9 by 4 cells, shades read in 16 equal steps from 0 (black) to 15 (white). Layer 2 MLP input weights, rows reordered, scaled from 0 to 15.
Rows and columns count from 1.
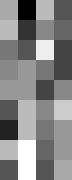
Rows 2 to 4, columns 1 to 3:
11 3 8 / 7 5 14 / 8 9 7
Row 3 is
7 5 14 4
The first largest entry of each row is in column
3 1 3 2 1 4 2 2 2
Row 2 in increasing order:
3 6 8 11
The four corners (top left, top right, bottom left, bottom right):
10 5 5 10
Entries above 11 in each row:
0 0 1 0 0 1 0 1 1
